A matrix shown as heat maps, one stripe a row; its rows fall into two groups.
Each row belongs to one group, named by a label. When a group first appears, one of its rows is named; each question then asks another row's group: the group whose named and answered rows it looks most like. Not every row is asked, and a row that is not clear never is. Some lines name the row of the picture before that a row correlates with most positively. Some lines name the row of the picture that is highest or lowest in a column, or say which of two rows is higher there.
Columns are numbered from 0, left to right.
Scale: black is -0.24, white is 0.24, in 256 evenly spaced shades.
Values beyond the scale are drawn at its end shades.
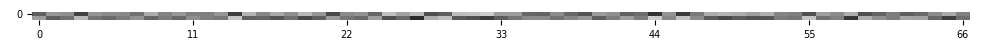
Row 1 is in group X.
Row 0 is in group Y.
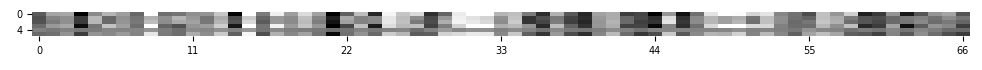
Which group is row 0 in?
Y
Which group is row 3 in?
Y
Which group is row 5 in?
Y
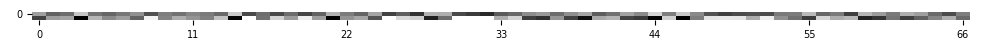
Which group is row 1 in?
Y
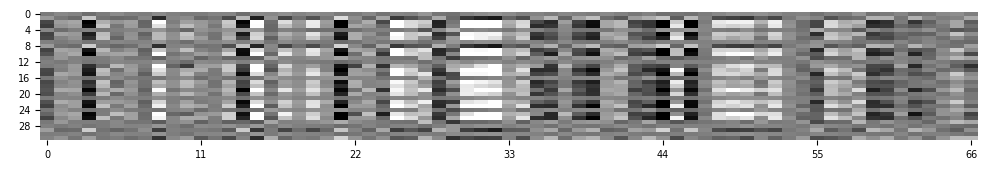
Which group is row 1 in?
X
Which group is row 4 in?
X
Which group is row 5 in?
Y
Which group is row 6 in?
Y
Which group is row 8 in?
X
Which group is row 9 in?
Y
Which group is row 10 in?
Y
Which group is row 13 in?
Y
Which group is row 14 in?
Y
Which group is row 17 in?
Y
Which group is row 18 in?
Y
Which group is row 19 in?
Y
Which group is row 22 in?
Y
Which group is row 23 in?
Y
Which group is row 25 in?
Y
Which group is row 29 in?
X
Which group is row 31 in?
X
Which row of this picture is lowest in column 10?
13
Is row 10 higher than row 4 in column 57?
Yes
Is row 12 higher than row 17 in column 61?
Yes
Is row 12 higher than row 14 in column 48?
No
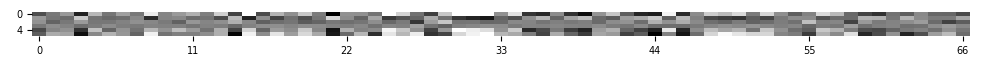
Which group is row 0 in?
Y
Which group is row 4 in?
Y
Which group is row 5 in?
Y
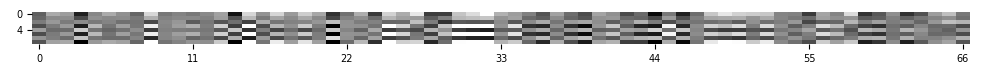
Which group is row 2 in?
X
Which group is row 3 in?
Y
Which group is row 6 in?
X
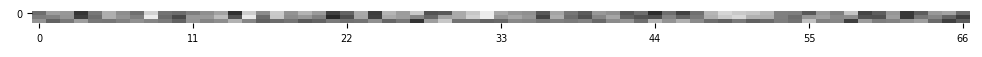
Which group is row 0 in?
Y
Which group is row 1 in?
Y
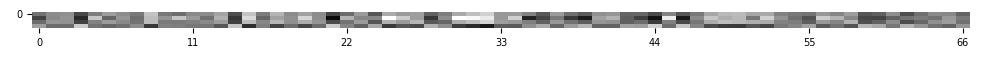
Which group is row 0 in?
Y
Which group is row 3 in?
X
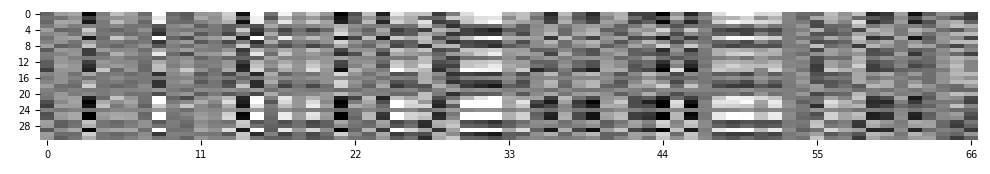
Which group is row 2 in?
Y
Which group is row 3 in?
X
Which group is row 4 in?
X
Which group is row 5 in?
X
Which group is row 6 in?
Y
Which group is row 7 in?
X
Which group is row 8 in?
X
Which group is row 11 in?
X
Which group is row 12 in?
Y
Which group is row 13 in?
Y
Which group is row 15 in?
X
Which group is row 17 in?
X
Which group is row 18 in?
X
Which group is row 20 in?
X
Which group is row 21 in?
Y
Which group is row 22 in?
Y
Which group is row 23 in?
Y
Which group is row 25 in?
Y
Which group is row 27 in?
X
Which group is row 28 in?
X
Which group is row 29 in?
Y
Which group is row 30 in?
X
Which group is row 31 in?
X
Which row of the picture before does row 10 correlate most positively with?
0
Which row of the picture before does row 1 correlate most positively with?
0
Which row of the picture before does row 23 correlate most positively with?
1
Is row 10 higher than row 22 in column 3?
Yes
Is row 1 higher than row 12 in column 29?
Yes
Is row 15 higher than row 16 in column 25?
No
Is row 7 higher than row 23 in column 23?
No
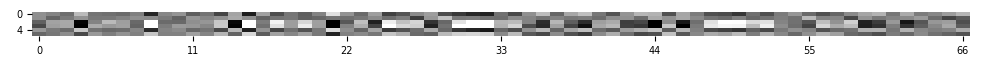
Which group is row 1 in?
X
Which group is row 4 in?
X
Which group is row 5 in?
Y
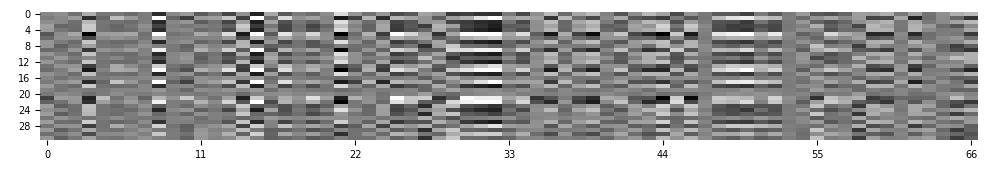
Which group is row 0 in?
X
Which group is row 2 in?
X
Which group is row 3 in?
X
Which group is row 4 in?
X
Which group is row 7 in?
X
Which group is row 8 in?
X
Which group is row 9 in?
Y
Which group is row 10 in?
X
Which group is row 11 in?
X
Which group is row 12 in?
X
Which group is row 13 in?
Y
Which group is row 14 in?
Y
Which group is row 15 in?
X
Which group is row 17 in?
Y
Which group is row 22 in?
Y
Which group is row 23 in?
X
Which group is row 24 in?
X
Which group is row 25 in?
X
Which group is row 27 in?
X
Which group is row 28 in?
Y
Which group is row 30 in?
Y
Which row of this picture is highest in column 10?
21
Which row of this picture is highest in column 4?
21
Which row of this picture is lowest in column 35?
21
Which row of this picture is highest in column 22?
21
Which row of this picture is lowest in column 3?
5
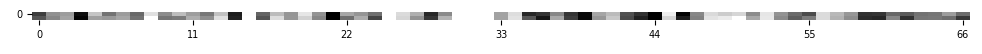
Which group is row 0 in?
Y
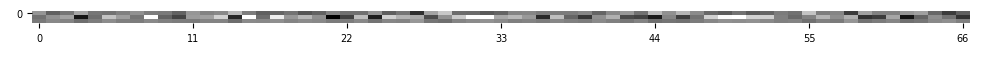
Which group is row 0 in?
X
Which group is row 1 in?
Y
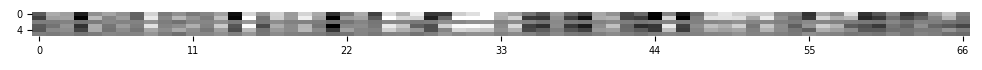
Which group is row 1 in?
Y
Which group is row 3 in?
Y
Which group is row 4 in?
Y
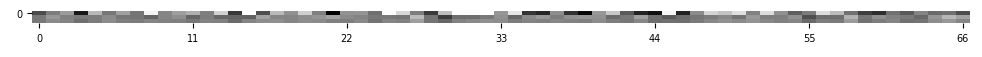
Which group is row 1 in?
X
